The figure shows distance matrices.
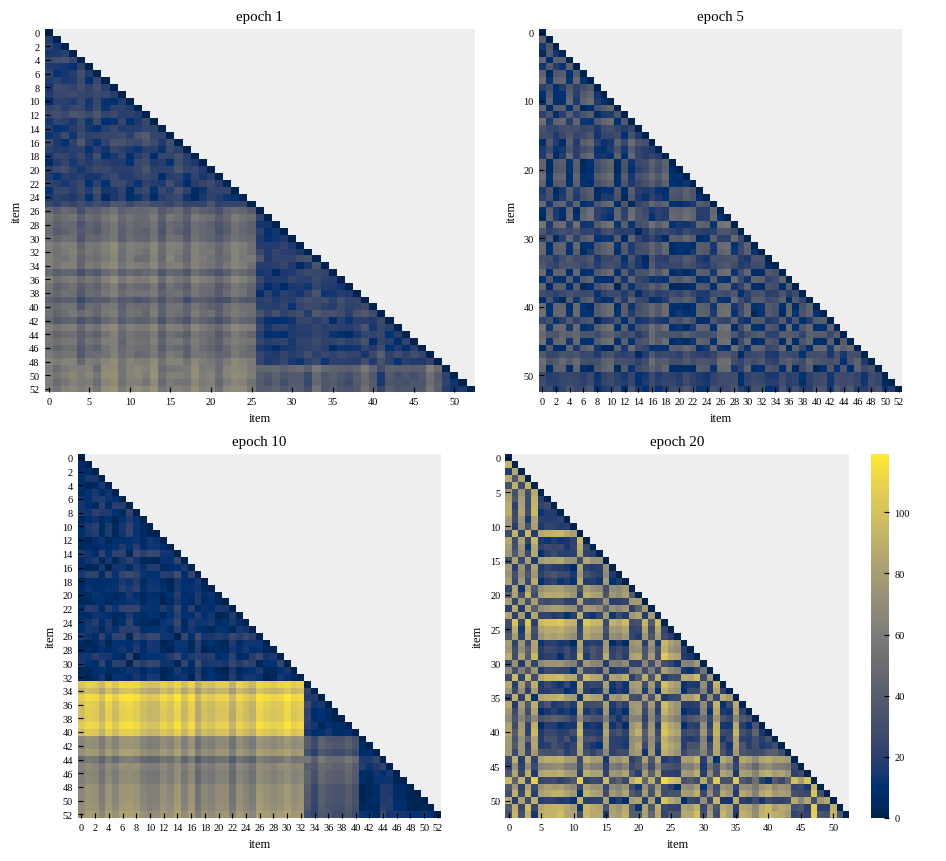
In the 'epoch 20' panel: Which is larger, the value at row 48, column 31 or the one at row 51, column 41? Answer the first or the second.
the second
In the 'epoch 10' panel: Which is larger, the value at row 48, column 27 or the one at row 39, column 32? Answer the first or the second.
the second
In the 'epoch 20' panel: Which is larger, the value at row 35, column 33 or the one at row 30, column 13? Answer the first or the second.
the first
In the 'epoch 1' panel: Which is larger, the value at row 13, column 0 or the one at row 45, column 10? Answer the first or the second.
the second
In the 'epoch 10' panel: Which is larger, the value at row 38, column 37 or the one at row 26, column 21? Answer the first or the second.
the second
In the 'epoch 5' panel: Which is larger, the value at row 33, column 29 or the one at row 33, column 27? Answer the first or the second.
the second
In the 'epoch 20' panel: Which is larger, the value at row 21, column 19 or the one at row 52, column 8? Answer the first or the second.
the second
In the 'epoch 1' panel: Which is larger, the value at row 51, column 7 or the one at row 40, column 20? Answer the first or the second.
the first
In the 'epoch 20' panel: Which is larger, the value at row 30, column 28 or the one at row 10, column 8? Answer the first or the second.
the first
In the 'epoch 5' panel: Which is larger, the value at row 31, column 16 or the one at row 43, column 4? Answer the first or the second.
the first
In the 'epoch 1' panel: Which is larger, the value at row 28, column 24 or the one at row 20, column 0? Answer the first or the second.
the first
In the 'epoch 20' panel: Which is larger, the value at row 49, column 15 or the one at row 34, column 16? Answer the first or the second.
the first
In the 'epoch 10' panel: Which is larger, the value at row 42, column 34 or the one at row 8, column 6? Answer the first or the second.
the first
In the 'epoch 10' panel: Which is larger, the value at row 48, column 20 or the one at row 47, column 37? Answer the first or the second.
the first
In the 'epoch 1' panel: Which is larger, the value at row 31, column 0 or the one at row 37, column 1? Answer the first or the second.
the first
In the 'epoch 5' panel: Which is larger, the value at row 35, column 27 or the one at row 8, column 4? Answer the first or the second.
the first
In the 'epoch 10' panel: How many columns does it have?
53
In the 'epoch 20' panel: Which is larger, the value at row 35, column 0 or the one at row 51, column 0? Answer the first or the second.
the second
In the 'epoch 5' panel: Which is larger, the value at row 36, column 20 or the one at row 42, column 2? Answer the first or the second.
the first
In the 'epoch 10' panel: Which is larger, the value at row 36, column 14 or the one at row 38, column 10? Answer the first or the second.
the first
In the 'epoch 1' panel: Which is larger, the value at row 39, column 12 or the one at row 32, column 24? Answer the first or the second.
the second
